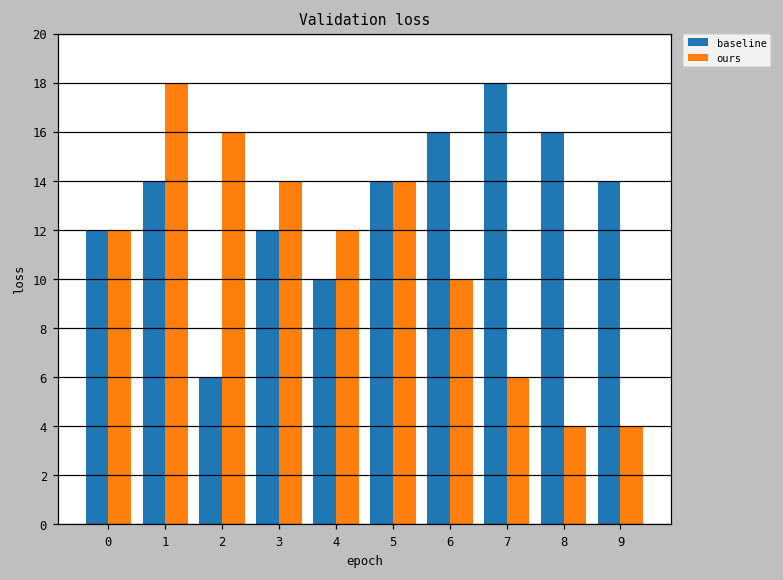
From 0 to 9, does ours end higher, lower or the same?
lower
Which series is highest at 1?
ours
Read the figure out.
Title: Validation loss
x-axis: epoch, ticks 0 1 2 3 4 5 6 7 8 9
y-axis: loss, ticks 0 2 4 6 8 10 12 14 16 18 20
Legend: baseline, ours
Values:
baseline: 12 14 6 12 10 14 16 18 16 14
ours: 12 18 16 14 12 14 10 6 4 4
